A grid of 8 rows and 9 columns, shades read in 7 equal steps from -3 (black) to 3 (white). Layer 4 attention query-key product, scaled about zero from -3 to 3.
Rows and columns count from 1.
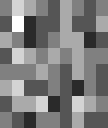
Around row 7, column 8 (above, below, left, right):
0 -1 2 0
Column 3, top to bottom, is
1 -2 -2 1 0 -1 1 -2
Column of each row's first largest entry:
2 2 1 2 4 2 4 7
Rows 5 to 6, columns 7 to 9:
1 0 -1 | -2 0 -1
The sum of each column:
-1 9 -4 0 -3 -1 3 -4 -3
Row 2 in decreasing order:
3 1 1 -1 -1 -1 -1 -1 -2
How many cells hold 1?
17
